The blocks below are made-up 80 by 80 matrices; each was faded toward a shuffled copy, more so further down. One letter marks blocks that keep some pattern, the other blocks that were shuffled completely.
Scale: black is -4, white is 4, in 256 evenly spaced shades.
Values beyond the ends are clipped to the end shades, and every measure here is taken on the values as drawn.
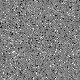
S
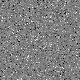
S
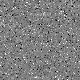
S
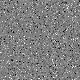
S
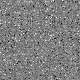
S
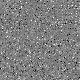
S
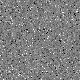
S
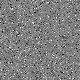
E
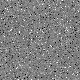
E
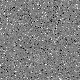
E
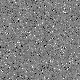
E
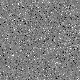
E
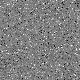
E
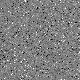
S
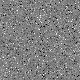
S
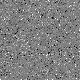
S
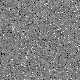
E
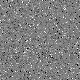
S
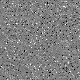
S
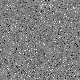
E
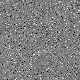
S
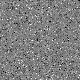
E
